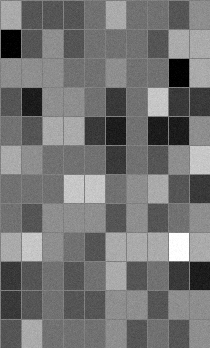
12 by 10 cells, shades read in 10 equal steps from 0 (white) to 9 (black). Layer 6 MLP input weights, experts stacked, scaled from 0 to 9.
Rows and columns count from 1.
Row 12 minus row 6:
3 -1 0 0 0 -3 1 -1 2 2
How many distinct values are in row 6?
6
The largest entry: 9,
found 2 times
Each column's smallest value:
3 2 3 2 2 3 3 2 0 2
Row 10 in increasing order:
3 5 5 5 6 6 6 7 7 8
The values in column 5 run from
2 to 7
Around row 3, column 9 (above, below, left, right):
3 7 5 3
